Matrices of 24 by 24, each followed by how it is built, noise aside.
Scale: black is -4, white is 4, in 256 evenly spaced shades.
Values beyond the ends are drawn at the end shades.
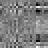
low rank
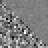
lower triangular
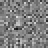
low rank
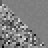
lower triangular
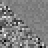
lower triangular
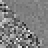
lower triangular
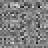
low rank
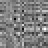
low rank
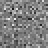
low rank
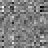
low rank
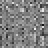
low rank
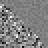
lower triangular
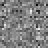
low rank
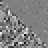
lower triangular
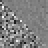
lower triangular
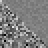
lower triangular
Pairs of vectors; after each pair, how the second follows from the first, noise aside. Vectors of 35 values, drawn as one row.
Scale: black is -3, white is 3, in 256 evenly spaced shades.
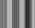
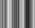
copied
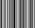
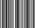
negated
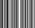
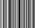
negated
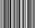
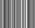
partly zeroed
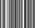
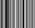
negated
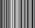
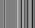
partly zeroed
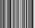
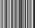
negated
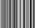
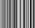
copied
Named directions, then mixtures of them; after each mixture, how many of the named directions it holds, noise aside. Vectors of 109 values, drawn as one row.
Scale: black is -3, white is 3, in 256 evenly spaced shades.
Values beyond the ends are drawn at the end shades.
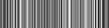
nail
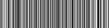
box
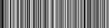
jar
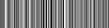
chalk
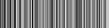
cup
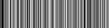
one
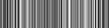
one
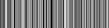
two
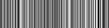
two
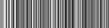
three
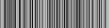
three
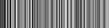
three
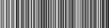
two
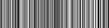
two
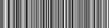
three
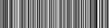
one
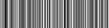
two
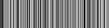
two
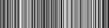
two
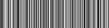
three
